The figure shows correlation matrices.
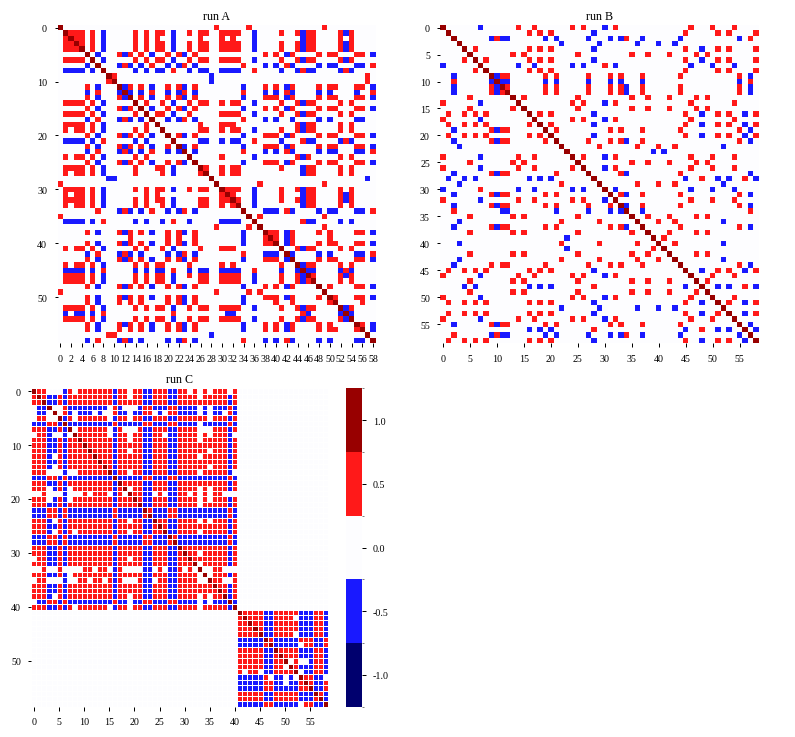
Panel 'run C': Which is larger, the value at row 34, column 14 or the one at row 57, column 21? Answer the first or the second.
the first
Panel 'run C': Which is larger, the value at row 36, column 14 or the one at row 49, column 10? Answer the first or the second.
the first
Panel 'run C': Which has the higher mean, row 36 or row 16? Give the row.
36
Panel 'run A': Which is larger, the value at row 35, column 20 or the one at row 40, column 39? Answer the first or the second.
the second
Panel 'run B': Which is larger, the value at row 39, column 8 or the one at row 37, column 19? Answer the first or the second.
the second
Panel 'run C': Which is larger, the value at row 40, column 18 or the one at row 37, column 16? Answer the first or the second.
the first
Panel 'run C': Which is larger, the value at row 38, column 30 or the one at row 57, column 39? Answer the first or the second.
the first
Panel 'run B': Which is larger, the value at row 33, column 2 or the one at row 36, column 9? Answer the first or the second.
the second
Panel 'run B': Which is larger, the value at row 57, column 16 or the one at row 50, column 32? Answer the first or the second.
the second
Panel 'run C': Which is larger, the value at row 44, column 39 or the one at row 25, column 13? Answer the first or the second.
the second
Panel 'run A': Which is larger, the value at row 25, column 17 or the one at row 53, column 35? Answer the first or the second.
the second
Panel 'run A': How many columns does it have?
59
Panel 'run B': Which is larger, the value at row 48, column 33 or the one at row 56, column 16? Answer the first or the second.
the first
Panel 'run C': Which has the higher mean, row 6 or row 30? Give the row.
30
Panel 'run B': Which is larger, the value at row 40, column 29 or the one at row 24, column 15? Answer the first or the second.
the first
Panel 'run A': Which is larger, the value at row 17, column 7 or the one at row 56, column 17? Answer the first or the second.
the first
